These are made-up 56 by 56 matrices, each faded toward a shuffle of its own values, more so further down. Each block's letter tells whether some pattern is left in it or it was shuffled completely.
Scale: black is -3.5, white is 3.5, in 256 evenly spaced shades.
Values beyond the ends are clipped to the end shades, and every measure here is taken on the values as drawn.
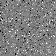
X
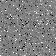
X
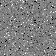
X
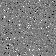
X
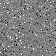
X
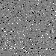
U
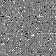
U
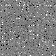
U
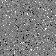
U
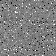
U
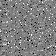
U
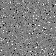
X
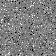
U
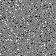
X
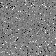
U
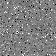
X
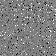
U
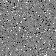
X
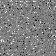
U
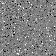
X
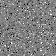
U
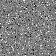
X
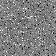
X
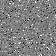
U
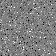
X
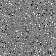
X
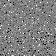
U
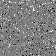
U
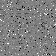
U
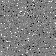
U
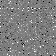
U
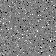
X
